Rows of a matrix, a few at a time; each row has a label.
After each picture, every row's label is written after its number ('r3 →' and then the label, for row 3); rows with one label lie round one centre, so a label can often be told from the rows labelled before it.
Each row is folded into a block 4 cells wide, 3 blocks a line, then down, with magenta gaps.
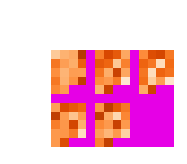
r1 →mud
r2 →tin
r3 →tin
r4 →tin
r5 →tin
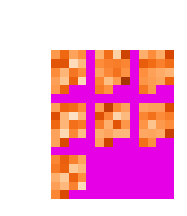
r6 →tin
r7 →mud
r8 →mud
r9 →tin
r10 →tin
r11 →mud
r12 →tin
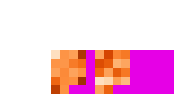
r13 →mud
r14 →tin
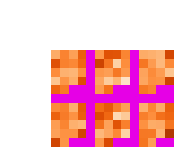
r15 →mud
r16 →tin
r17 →mud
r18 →mud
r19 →tin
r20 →mud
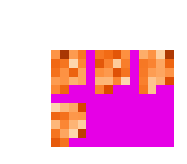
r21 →tin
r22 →tin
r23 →mud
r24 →mud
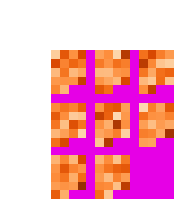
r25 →mud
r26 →mud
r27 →tin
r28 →tin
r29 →tin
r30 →mud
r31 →mud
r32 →mud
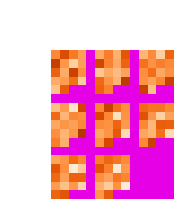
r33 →tin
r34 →mud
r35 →mud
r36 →mud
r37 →tin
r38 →tin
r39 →tin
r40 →tin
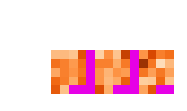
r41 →mud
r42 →mud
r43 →tin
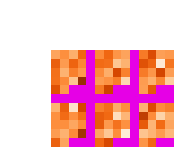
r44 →mud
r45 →tin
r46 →tin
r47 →mud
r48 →tin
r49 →tin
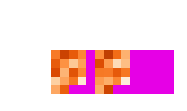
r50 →tin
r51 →tin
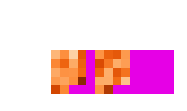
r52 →mud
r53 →tin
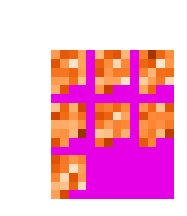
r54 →tin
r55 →tin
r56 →tin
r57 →mud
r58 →tin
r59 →mud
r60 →tin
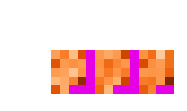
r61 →mud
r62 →mud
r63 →mud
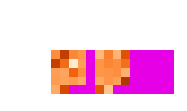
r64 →tin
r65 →mud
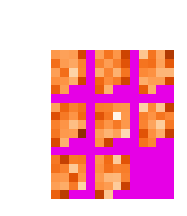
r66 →mud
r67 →mud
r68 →mud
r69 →mud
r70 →tin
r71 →mud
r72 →tin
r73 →mud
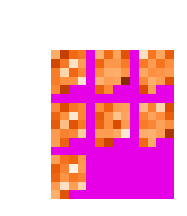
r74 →tin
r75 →mud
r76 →mud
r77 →tin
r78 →tin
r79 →mud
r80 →tin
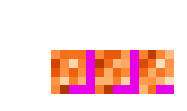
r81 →tin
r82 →tin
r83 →tin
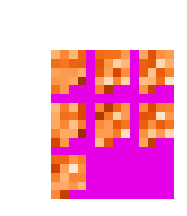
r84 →mud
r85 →tin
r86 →tin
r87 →mud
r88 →tin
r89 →tin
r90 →tin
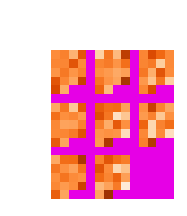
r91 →mud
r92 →mud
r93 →tin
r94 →mud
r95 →tin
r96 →tin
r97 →mud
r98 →tin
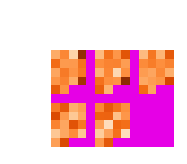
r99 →mud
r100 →mud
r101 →mud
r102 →tin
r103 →tin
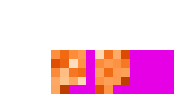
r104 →tin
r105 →mud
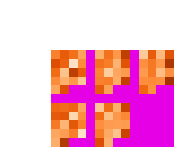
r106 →tin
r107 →mud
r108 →mud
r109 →tin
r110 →mud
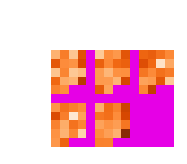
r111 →mud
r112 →mud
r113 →tin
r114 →tin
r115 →mud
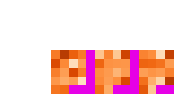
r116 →tin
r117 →mud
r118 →mud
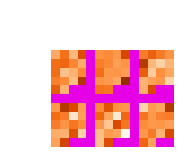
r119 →mud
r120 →mud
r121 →tin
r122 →tin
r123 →tin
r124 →mud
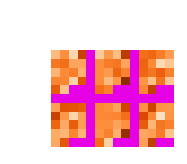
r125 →mud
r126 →mud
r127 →tin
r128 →tin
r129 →mud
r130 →tin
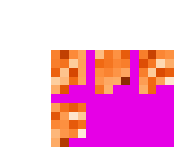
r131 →tin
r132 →mud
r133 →tin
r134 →tin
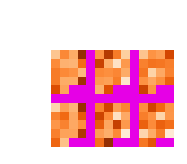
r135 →mud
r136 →tin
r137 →mud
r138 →mud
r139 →tin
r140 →tin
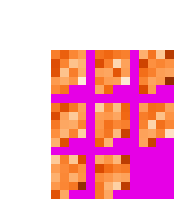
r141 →tin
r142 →tin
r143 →mud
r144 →tin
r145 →mud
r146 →tin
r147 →mud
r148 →mud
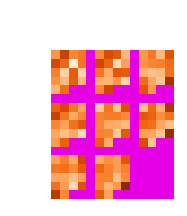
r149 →tin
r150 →tin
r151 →mud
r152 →tin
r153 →mud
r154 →mud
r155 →mud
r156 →mud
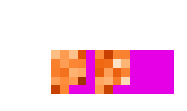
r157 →mud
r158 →tin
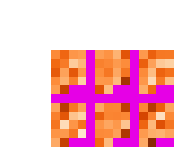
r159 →tin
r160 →mud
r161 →tin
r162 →tin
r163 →mud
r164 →tin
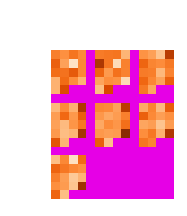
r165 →tin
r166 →tin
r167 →mud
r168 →mud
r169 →mud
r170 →mud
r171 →mud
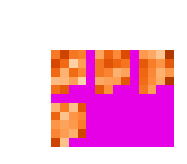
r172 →tin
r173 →mud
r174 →mud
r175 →mud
